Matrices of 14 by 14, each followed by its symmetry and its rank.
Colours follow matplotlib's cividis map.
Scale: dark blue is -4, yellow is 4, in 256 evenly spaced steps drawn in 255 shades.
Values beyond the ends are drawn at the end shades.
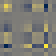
symmetric, rank one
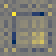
symmetric, rank two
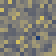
symmetric, full rank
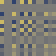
symmetric, rank one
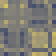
symmetric, rank two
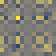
symmetric, rank two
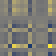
neither, rank one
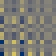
neither, rank one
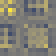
symmetric, rank two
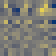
neither, rank two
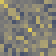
symmetric, full rank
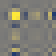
symmetric, rank one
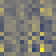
neither, rank two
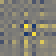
symmetric, rank two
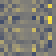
neither, rank two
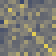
symmetric, full rank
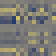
neither, rank two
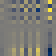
neither, rank one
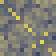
symmetric, full rank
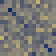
symmetric, full rank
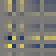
neither, rank one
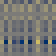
neither, rank one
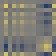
symmetric, rank one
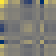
symmetric, rank one
